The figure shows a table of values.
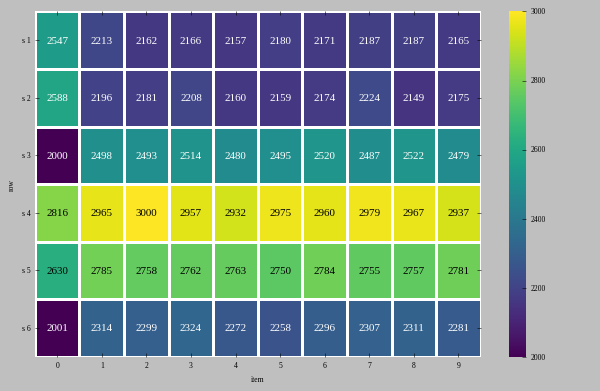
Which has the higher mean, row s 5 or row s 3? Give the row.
s 5
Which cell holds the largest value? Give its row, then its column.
s 4, 2
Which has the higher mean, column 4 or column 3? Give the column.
3
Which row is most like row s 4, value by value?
s 5
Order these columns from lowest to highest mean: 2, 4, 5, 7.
4, 5, 2, 7
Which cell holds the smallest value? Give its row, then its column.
s 3, 0
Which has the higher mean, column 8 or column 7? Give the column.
7
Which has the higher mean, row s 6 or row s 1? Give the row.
s 6
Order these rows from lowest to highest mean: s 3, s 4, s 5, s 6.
s 6, s 3, s 5, s 4
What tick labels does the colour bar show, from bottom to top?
2000, 2200, 2400, 2600, 2800, 3000
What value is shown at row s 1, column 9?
2165
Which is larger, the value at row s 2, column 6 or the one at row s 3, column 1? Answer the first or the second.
the second
